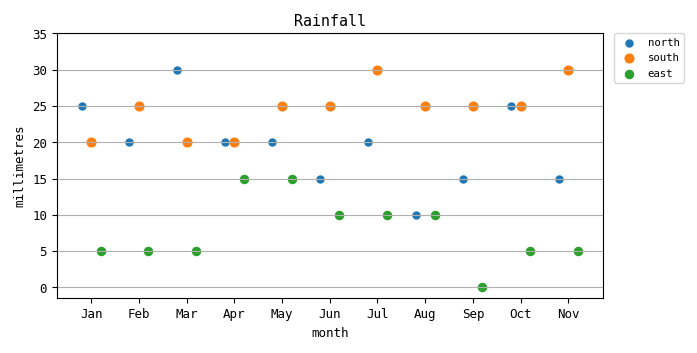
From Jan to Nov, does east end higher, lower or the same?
the same
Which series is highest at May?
south
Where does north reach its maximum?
Mar
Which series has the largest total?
south
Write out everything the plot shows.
Title: Rainfall
x-axis: month, ticks Jan Feb Mar Apr May Jun Jul Aug Sep Oct Nov
y-axis: millimetres, ticks 0 5 10 15 20 25 30 35
Legend: north, south, east
Values:
north: 25 20 30 20 20 15 20 10 15 25 15
south: 20 25 20 20 25 25 30 25 25 25 30
east: 5 5 5 15 15 10 10 10 0 5 5
